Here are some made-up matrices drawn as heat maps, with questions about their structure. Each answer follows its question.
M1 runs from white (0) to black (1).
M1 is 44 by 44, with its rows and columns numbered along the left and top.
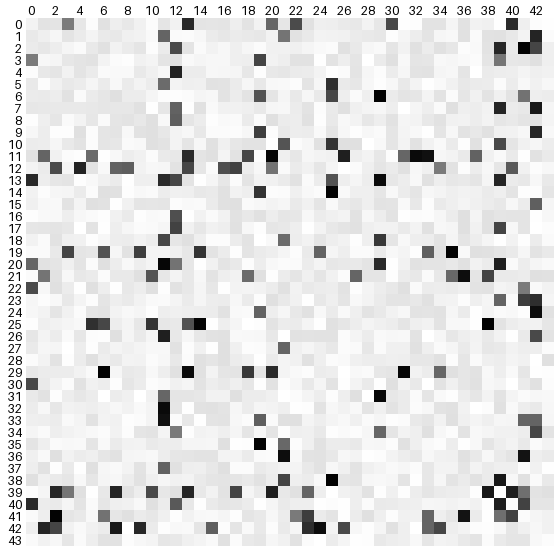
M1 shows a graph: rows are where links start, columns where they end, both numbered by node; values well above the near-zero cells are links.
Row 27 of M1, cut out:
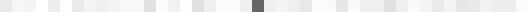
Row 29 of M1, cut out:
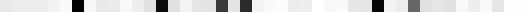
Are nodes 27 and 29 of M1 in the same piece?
yes
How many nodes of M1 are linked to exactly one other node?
8
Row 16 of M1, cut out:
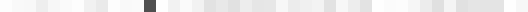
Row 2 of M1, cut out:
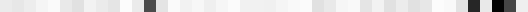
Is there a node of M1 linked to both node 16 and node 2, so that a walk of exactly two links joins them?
yes
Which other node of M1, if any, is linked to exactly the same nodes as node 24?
node 9
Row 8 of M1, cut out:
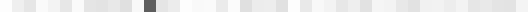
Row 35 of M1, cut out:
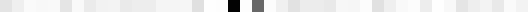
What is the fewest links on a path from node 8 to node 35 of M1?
6
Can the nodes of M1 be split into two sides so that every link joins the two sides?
no
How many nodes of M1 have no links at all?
2
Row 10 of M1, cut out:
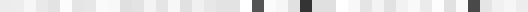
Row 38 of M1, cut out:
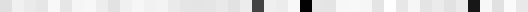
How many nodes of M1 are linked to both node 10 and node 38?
3
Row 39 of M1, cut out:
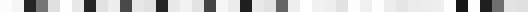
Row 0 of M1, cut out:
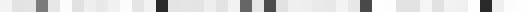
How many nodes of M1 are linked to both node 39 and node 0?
4
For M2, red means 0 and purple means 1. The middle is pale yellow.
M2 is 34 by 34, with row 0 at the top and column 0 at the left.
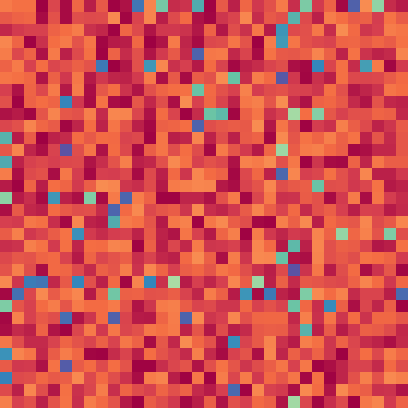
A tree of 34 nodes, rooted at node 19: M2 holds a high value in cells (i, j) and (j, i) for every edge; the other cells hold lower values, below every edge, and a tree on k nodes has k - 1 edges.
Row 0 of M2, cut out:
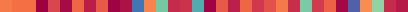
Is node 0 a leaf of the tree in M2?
no
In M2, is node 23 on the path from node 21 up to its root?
yes
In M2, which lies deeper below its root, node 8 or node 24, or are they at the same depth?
node 24
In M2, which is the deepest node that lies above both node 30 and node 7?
5
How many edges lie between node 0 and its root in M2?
9
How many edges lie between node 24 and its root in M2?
7
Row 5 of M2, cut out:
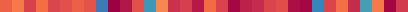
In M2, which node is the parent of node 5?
12
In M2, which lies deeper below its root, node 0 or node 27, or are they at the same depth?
the same depth
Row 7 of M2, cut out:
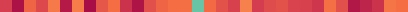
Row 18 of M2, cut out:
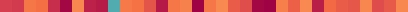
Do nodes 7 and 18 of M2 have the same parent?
no
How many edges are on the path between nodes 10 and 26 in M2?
6
